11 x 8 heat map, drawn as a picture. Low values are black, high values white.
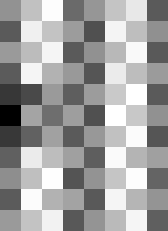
Stripes running up and down repeat 2 times from left to right. In the middle left lies a patch that is lower than the rest. The ninth with the lowest average is the middle left.
